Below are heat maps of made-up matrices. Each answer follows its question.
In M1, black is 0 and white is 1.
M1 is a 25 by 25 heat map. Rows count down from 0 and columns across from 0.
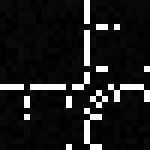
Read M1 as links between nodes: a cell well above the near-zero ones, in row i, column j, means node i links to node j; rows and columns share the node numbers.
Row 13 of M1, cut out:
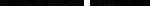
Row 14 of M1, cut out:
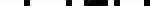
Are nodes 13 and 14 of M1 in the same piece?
yes
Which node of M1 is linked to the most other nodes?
node 14
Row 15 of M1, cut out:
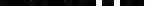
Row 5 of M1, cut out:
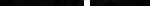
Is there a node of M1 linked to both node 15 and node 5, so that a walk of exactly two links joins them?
no
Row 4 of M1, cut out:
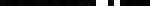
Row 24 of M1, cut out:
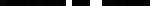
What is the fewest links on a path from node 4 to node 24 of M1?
2
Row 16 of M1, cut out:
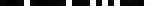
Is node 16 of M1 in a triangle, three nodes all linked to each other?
yes
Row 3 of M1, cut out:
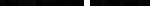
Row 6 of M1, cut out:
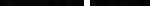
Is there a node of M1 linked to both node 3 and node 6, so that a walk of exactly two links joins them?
yes
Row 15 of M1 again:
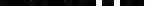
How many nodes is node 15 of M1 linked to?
3
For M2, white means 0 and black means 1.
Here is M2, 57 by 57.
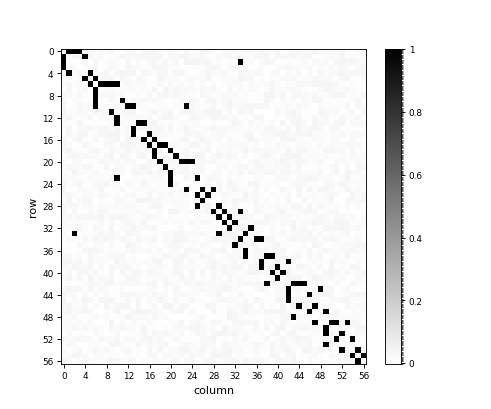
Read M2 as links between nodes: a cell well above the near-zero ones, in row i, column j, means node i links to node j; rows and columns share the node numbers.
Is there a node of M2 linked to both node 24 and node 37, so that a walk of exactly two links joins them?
no
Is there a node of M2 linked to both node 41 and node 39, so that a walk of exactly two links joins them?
yes
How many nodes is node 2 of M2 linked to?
2
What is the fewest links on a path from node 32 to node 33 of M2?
4
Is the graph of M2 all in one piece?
yes
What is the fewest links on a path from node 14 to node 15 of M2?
2
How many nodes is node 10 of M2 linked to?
4
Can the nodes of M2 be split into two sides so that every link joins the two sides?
yes
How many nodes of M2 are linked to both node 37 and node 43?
0
